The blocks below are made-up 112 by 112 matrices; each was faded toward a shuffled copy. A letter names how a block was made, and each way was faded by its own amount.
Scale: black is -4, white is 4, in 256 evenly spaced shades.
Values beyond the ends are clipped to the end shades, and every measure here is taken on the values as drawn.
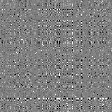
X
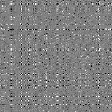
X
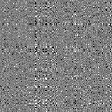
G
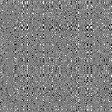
G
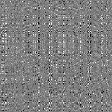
G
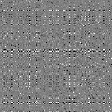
X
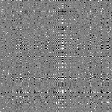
X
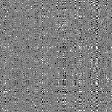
G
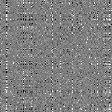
G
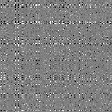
X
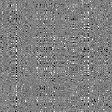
G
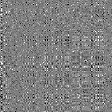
G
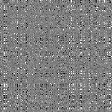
G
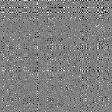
X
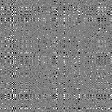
X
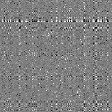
X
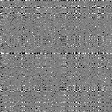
X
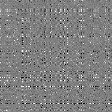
X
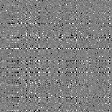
X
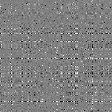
X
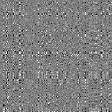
G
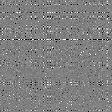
X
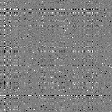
X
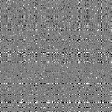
X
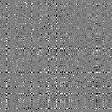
X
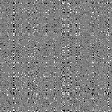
G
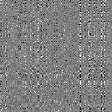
G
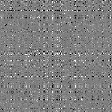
X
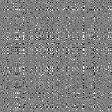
X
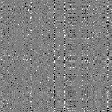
G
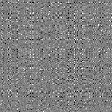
G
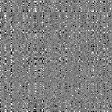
G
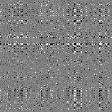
X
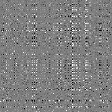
X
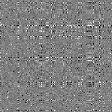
X
